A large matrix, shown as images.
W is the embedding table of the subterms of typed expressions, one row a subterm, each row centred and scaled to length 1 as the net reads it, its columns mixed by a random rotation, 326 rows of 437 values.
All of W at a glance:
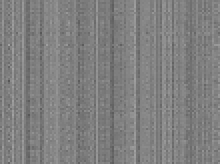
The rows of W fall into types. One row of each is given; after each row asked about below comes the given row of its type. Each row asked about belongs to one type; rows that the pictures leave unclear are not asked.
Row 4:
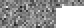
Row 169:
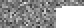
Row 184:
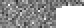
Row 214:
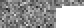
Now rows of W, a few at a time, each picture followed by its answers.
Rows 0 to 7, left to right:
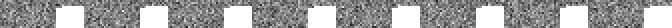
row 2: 169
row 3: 214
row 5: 184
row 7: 214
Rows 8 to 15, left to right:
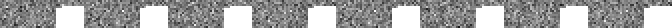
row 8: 4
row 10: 169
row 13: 214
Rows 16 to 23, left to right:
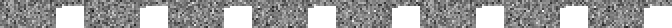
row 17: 214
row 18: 169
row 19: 4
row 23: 4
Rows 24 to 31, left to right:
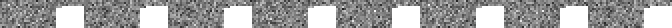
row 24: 184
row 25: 214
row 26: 169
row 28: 4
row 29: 184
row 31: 214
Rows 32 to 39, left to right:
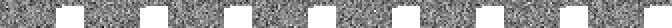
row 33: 169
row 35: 4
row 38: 169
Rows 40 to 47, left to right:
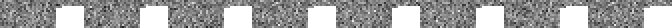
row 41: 4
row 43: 169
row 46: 169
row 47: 169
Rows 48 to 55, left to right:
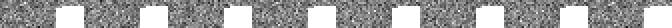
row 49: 184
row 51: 169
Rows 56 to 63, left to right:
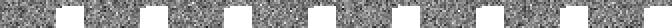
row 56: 214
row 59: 184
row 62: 4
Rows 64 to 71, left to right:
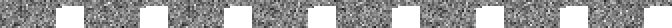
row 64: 4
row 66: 4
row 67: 169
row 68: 214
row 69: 169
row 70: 169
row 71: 184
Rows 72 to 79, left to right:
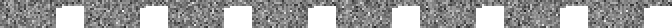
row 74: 169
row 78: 4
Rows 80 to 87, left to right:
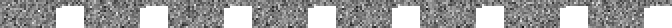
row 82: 4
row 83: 4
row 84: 4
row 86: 169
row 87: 184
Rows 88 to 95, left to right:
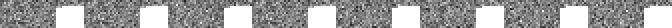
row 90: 184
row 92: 4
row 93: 214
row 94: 4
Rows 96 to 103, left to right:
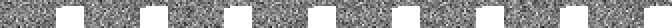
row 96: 169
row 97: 184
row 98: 214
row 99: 169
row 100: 169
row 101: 169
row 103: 184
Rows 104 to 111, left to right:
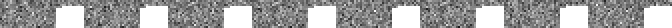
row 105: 4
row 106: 169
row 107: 214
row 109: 214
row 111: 184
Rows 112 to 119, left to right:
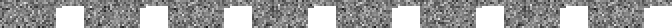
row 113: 4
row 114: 214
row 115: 4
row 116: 214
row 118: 4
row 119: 214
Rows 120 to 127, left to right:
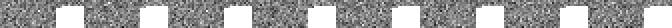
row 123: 214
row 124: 169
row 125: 4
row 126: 169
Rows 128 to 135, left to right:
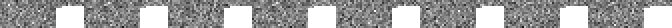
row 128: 184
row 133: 4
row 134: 169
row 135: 169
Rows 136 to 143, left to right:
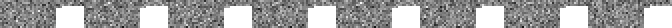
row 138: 184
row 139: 214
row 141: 4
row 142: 169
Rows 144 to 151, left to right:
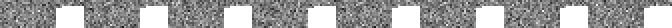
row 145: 214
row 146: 184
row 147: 169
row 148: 214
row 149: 169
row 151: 184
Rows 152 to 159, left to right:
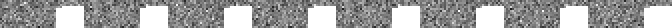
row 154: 184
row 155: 4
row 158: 4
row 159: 184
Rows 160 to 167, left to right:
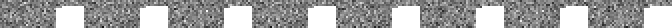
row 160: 169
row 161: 169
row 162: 4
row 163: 169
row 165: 214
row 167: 4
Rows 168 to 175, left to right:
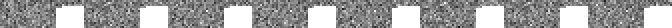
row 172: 4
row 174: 169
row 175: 184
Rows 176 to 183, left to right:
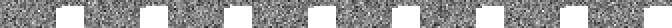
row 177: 184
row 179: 184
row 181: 4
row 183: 169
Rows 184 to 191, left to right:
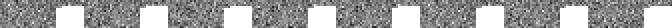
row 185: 4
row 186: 169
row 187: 4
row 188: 4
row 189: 184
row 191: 169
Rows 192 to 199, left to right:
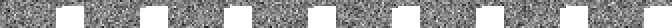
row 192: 214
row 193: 184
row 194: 4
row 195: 169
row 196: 169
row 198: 4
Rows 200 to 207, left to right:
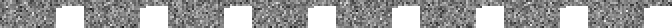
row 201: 214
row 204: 184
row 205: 214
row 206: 169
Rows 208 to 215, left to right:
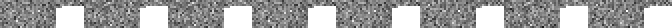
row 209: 169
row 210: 169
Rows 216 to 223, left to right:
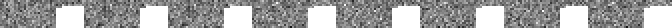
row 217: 4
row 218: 4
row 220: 184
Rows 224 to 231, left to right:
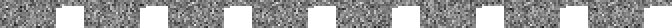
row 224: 4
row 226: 169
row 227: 169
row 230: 214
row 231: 214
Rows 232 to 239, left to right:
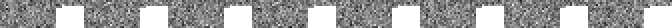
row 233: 169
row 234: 4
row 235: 214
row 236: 4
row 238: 184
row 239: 214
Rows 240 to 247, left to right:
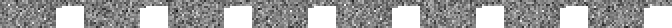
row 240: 184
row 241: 169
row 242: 214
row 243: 4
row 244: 184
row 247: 4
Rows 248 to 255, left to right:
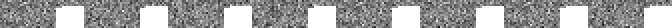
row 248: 169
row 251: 4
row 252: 169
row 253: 169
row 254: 169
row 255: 4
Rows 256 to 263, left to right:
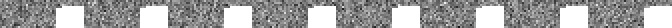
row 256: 4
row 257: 184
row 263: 184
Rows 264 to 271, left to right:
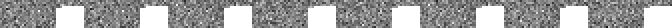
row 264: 4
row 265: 4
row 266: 184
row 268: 169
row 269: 184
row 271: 169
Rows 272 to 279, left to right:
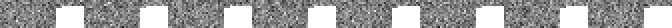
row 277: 169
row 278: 214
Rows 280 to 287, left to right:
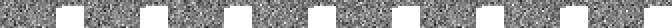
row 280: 4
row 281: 4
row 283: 184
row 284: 169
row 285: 4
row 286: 184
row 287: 4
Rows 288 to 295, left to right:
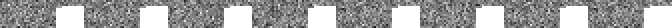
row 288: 184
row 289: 169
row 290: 184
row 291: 4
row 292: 214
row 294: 169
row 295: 214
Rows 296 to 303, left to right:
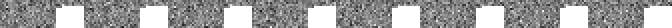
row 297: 214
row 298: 4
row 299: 214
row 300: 4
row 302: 4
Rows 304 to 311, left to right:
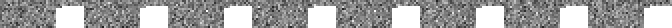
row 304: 214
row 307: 4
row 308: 4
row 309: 184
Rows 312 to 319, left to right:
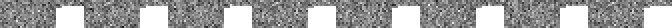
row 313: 214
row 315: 169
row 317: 184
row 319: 169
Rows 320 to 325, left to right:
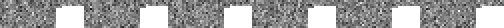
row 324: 169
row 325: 4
